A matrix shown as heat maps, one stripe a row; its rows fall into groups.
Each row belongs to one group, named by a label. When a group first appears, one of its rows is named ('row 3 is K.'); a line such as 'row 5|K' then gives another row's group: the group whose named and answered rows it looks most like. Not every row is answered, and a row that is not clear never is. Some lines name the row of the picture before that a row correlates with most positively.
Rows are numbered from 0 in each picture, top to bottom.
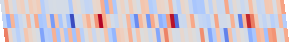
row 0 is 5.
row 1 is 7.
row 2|5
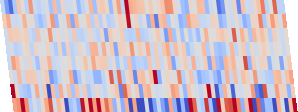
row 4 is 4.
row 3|4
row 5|5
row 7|4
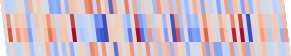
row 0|4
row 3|4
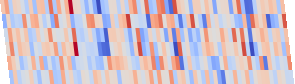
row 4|5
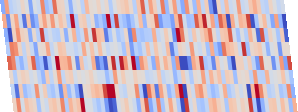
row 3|4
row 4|5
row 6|7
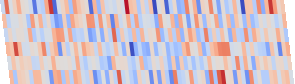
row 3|4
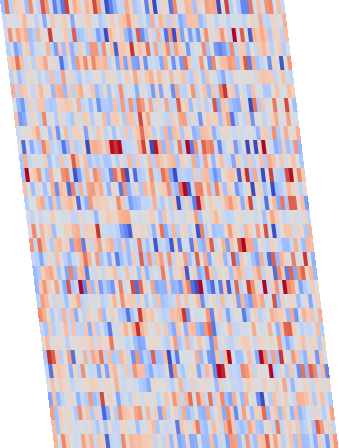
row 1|5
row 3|4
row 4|4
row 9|5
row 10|7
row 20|7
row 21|4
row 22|5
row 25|4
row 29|4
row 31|4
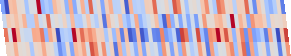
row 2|4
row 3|4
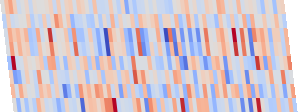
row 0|4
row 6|4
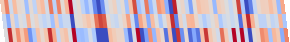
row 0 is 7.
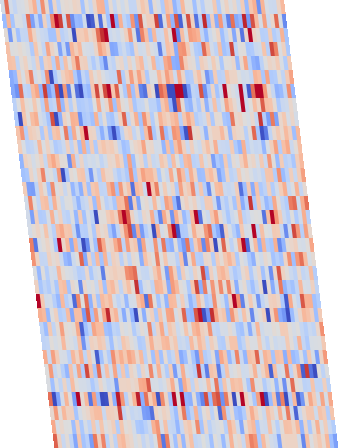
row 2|7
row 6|7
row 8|5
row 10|5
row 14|5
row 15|7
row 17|4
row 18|5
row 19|7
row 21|5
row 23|5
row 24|5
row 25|4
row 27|7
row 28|4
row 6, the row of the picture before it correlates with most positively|1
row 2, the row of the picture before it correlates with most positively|1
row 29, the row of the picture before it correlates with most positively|2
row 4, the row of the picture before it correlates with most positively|0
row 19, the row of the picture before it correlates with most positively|1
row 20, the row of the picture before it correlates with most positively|1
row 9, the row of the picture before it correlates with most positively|0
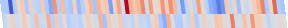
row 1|7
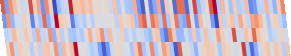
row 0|4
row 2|7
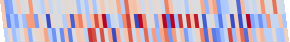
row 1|7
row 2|4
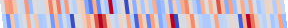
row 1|7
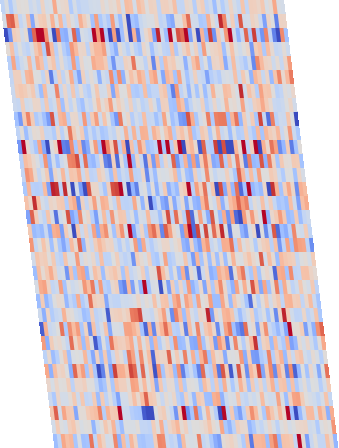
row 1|4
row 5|5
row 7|7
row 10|4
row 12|4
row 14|4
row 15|4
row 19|5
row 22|7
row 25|4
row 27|4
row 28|7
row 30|5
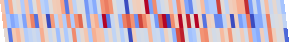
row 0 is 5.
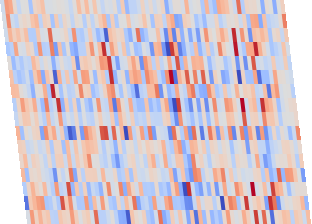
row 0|4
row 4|7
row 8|7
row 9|4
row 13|7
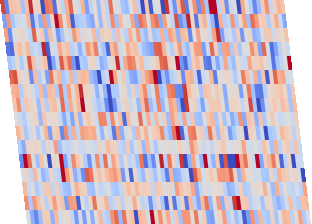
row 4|5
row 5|5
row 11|4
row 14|4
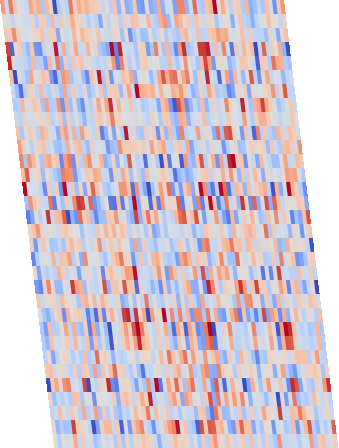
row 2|4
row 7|7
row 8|7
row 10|5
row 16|4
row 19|7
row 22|4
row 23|7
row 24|7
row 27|5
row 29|7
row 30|5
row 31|5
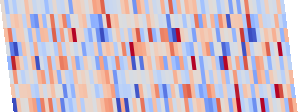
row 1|5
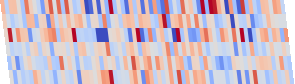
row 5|7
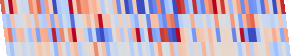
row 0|4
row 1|7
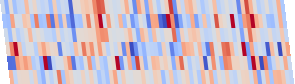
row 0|7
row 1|7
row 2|7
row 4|5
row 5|5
